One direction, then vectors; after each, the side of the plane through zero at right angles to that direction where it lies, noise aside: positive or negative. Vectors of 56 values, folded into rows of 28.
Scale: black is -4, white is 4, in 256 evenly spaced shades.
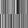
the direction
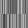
negative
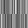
positive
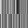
positive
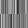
positive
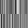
negative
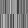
positive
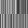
positive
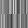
positive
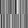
negative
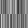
positive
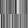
negative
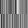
negative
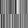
negative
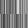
negative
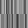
negative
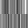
positive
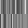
positive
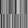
negative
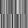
negative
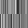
positive
